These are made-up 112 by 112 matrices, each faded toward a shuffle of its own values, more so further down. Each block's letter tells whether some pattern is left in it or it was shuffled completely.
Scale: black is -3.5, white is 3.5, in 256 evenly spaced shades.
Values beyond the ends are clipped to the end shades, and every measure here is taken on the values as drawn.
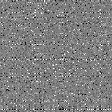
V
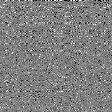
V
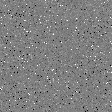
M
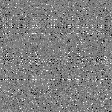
V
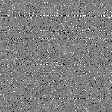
V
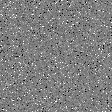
M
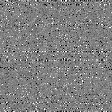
V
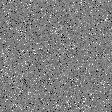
M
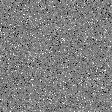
M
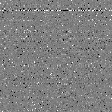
V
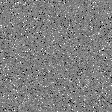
M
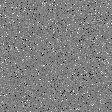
M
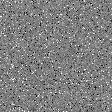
M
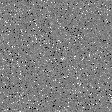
M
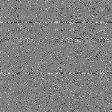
V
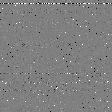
V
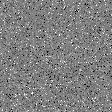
M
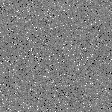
M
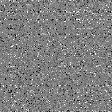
V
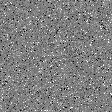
M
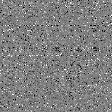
V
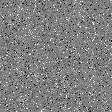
M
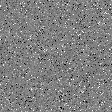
M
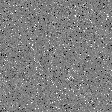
M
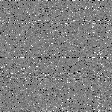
V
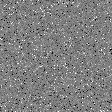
M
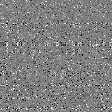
V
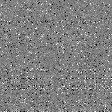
V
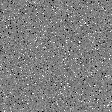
M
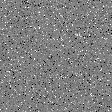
M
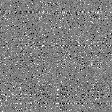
V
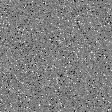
M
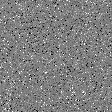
M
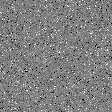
M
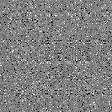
V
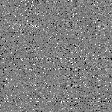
V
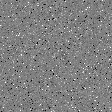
M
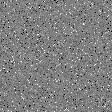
M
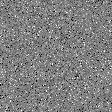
M
